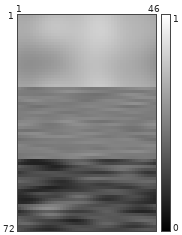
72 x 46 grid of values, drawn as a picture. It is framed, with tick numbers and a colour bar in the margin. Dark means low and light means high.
The table splits into 3 rows of 1 panel. Panel 1,1: high, smooth. Panel 2,1: middling, streaked across, faint in contrast. Panel 3,1: low, streaked across.
